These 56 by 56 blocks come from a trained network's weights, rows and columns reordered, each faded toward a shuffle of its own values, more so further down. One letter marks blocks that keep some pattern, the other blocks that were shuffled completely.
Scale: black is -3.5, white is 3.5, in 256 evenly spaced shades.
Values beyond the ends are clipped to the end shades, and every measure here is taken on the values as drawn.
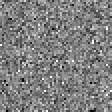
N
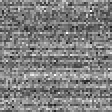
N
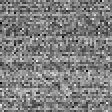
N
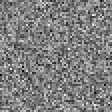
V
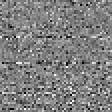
N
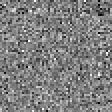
N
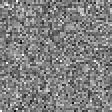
V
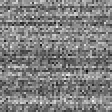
N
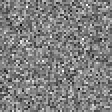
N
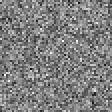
V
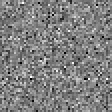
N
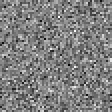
V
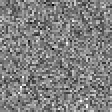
V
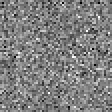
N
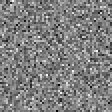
V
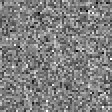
V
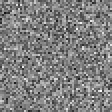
V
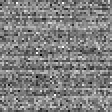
N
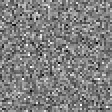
V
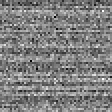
N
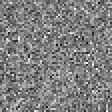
N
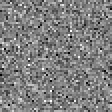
V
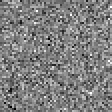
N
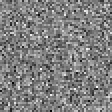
V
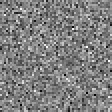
V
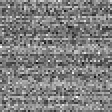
N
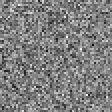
V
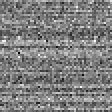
N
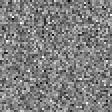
V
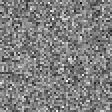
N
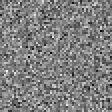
V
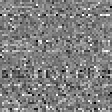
N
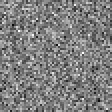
V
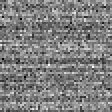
N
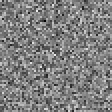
V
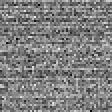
N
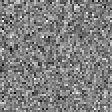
N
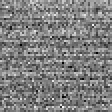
N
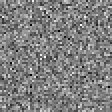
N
